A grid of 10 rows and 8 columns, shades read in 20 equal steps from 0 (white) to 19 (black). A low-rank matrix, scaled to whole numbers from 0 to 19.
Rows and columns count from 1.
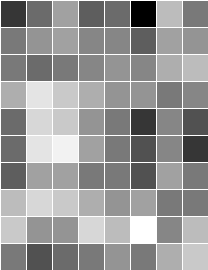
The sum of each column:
94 68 63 80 87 106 78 89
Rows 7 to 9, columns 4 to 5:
10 10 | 6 8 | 3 5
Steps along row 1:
down down up down up down up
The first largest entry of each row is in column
6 6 2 7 6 8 6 7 7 2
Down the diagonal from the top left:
15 8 10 6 10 13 7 10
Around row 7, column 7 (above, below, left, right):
9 10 13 10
